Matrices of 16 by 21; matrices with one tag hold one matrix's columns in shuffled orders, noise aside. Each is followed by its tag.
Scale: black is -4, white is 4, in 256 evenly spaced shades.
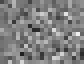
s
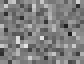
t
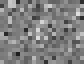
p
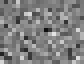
s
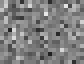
p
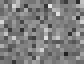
p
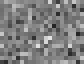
t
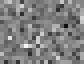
t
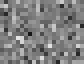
t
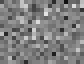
p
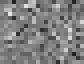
p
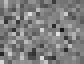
s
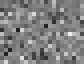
s
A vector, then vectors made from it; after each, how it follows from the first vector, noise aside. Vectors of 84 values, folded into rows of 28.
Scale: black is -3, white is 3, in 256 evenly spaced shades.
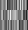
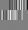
partly zeroed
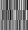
sign-scrambled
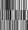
sign-scrambled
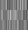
shrunk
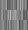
shrunk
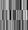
sign-scrambled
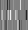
partly zeroed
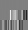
partly zeroed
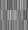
shrunk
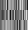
sign-scrambled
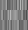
shrunk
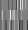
partly zeroed
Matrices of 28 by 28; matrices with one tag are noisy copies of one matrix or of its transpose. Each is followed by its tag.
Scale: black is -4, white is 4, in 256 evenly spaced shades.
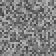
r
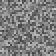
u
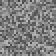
u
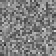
u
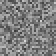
r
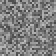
r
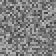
r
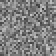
u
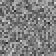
r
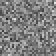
r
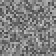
r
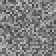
r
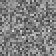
u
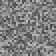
u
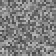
u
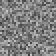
u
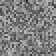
r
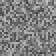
r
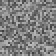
u
